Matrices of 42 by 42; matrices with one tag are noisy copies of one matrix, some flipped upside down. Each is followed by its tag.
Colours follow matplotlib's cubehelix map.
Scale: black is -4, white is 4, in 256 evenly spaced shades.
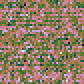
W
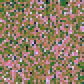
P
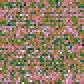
W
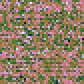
W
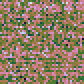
W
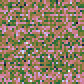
W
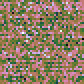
W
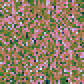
P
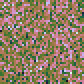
P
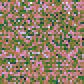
W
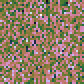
P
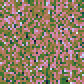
P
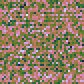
W
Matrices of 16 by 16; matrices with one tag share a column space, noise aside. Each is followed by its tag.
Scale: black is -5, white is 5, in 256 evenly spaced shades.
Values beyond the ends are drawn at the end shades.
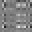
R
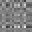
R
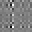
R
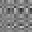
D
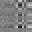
R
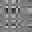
D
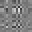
D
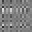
D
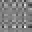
R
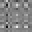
R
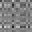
R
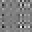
R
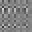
D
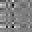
R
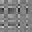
D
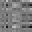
R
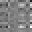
R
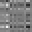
R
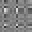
D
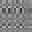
D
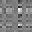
D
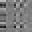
R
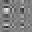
D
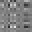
R
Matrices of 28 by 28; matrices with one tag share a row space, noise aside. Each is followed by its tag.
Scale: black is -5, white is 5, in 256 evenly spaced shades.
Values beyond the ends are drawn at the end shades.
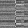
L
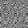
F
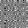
F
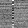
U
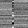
U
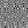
F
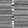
U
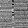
U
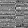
L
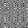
F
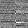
L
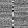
U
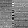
U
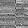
L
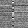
U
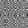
F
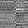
L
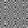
F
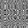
F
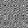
F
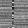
U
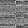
L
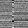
U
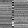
U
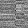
L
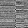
L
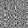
F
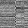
L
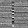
U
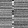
U
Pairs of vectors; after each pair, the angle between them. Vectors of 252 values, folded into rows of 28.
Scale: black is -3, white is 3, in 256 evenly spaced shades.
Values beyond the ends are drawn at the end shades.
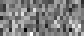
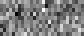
orthogonal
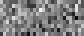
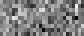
nearly parallel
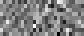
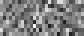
nearly parallel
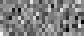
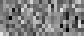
nearly parallel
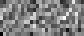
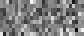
partly opposed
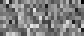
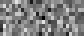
orthogonal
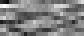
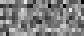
partly opposed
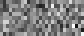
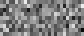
partly aligned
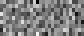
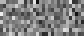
nearly parallel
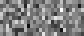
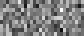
nearly parallel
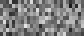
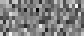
nearly opposite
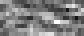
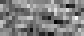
nearly opposite
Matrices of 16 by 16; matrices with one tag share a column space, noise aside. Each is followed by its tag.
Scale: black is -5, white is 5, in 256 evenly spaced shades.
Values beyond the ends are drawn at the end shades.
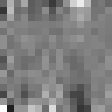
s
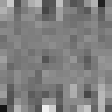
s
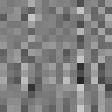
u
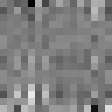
s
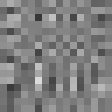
u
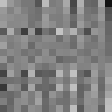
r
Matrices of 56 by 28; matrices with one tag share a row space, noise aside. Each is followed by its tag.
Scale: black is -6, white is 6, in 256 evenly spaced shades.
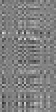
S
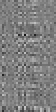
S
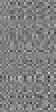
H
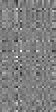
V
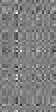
V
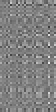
H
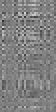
S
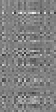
S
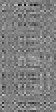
S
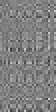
H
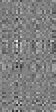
V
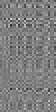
H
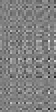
H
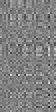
H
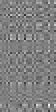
H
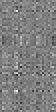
V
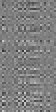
S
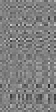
H
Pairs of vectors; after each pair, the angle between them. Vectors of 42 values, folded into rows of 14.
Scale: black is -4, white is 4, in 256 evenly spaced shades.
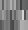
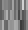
partly opposed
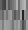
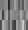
orthogonal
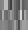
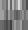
orthogonal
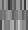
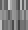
nearly opposite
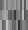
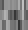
nearly parallel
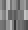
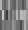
orthogonal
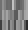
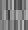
partly aligned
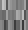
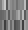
nearly parallel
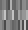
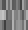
partly aligned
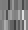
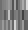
partly opposed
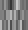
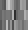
partly opposed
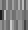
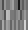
partly opposed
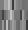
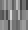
partly aligned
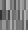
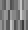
partly aligned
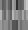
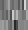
partly aligned
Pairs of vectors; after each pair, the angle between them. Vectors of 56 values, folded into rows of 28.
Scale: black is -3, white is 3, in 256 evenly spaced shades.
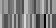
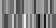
nearly parallel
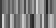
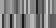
nearly opposite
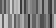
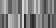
orthogonal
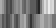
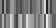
orthogonal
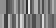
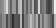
orthogonal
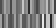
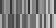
nearly parallel
